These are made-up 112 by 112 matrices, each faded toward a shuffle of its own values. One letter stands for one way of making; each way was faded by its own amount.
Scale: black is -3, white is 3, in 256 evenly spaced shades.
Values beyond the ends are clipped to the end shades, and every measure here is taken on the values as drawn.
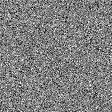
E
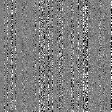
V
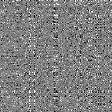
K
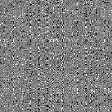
K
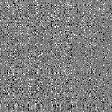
K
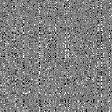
K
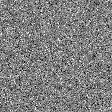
E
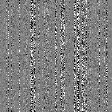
V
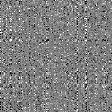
K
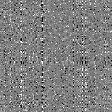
K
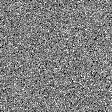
E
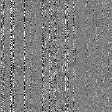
V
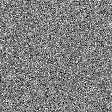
E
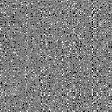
K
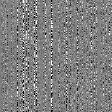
V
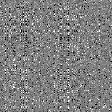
K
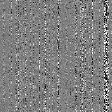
V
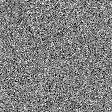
E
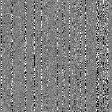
V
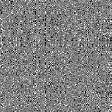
K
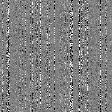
V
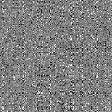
K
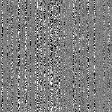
V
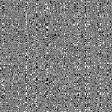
K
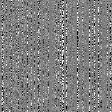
V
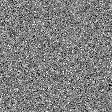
E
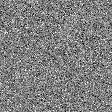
E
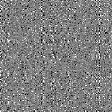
K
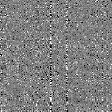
K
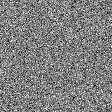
E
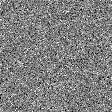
E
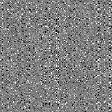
K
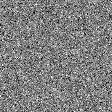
E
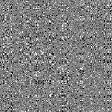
K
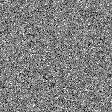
E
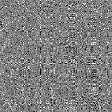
K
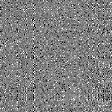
K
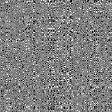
K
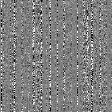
V
